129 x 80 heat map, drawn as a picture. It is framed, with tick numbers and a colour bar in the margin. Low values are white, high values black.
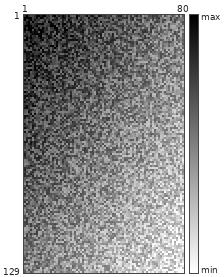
Mirror symmetry: none. Slope: up to the top left. Ninth with the highest average: top left. Odd rows or columns: none. Ninth with the lowest average: bottom right.
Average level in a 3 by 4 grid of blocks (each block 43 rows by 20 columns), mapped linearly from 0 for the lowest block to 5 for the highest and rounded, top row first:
5 4 3 2
4 3 2 1
3 2 1 0
